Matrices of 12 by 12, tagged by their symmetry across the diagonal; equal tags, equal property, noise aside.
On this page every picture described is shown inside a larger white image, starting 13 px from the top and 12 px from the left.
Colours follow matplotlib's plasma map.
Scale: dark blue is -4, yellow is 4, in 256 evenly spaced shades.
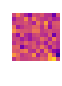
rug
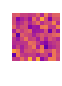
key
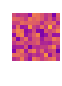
key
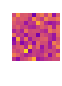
key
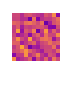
rug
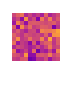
rug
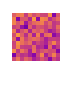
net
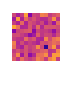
net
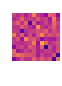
net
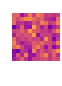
key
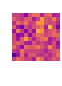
key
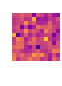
rug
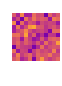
net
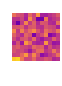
key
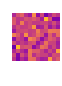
net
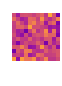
rug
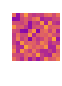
net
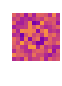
net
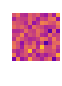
rug
